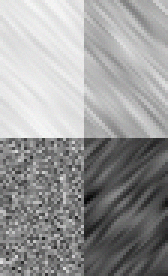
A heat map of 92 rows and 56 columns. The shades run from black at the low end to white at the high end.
It is made of 2 by 2 panels. Panel 1,1: very high, slanting down to the right, faint in contrast. Panel 1,2: high, slanting down to the right. Panel 2,1: middling, fine-grained, strong in contrast. Panel 2,2: low, slanting up to the right.
